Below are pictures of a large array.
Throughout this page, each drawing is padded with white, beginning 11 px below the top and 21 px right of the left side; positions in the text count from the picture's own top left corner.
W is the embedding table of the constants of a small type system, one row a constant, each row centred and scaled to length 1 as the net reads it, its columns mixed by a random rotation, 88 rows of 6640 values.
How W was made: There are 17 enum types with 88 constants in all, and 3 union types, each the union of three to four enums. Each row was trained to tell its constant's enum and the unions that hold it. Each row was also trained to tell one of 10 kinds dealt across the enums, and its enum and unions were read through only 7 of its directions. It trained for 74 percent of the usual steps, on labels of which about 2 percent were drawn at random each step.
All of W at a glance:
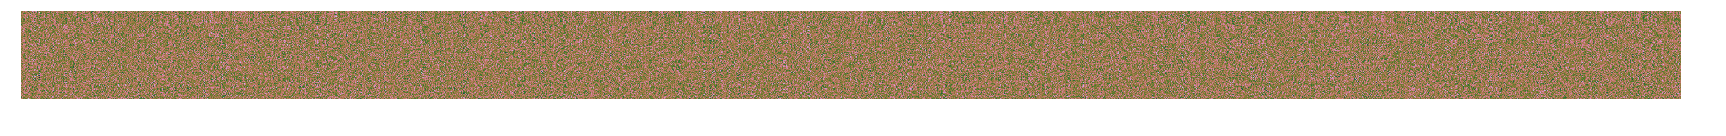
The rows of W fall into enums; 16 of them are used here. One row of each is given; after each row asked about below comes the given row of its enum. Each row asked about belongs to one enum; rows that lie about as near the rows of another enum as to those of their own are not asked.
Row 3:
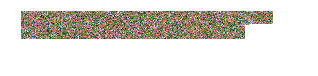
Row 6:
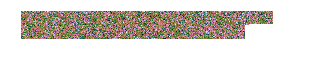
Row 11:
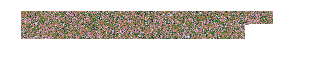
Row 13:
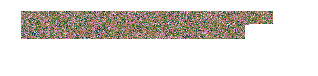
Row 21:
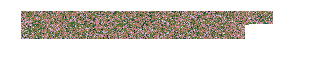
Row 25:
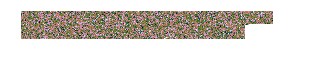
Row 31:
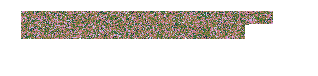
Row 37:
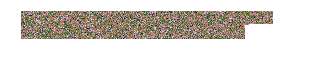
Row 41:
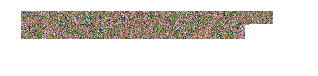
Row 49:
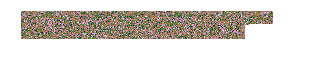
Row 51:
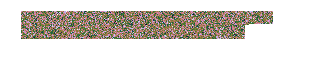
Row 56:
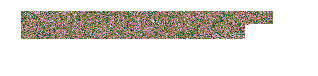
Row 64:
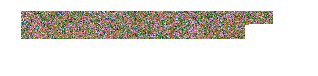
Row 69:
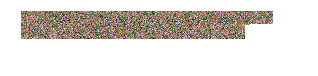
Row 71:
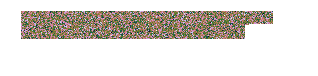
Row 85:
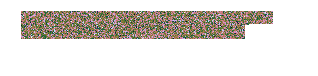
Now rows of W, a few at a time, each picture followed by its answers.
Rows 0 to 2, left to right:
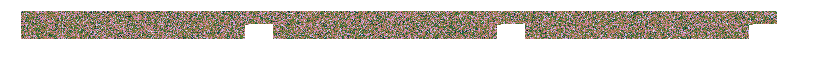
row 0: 49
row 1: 21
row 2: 25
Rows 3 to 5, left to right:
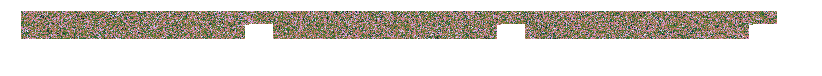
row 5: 56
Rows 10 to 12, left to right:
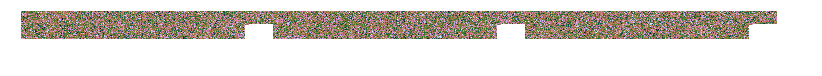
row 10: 49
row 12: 64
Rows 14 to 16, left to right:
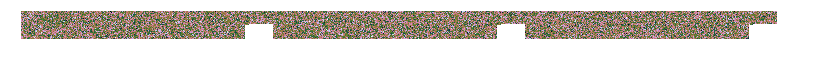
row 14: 69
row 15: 71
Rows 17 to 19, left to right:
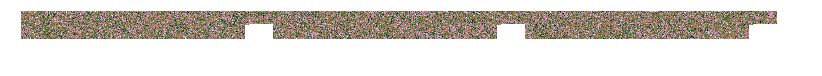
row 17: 3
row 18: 69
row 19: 13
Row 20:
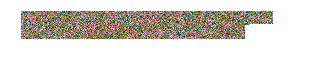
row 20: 13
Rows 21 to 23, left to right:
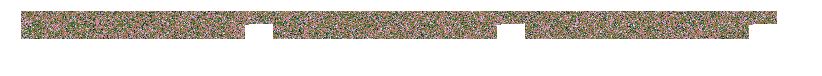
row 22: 3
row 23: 64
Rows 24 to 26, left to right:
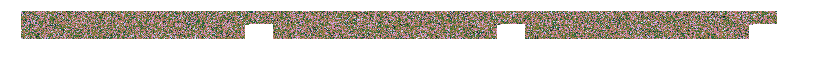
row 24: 41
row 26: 6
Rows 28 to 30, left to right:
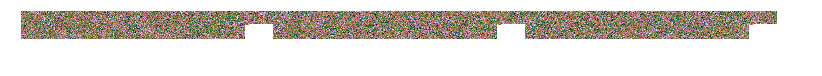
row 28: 85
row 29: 71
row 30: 21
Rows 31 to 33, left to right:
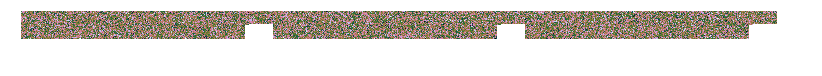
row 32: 85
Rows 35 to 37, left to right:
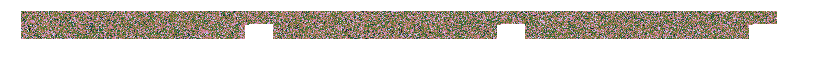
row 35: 41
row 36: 71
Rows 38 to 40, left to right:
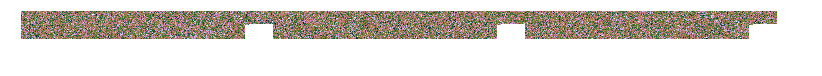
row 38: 41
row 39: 3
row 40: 21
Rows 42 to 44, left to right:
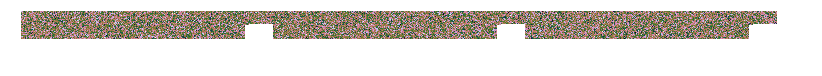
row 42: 85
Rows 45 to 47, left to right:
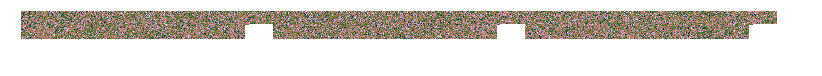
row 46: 11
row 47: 31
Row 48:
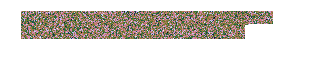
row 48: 37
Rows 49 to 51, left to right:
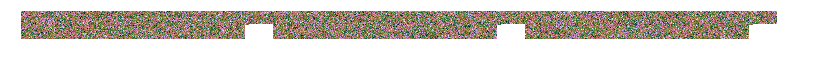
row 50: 56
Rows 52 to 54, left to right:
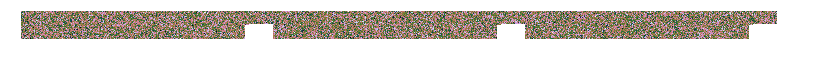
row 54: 41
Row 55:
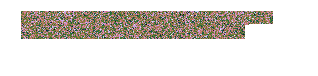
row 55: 56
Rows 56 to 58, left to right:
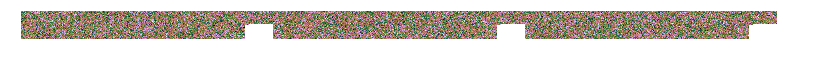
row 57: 21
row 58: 13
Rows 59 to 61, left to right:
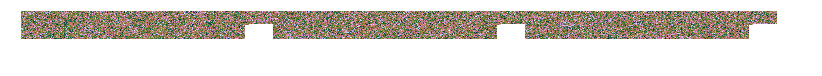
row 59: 37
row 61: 71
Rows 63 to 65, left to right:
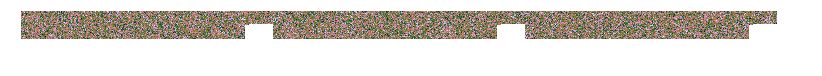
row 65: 13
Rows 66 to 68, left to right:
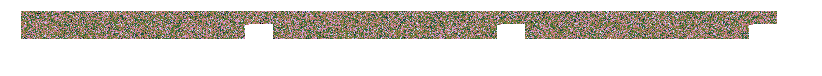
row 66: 64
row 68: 64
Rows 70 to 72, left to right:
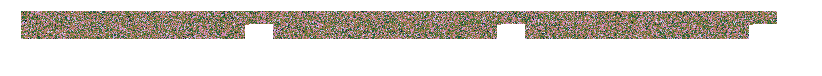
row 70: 41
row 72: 56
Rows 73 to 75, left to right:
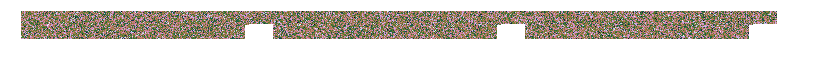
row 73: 21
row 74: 13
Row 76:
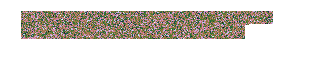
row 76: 11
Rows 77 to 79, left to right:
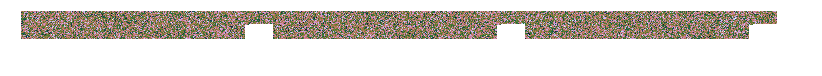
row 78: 56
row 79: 31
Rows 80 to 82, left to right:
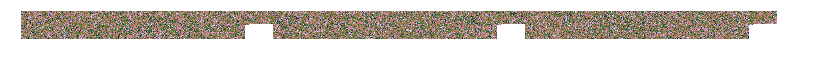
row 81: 6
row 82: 69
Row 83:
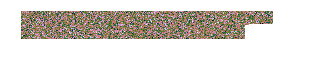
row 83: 64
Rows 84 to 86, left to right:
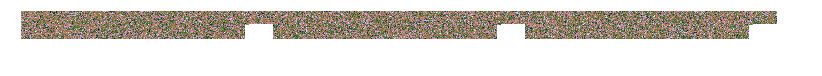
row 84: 71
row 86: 25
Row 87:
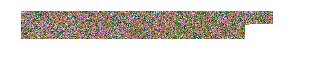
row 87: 31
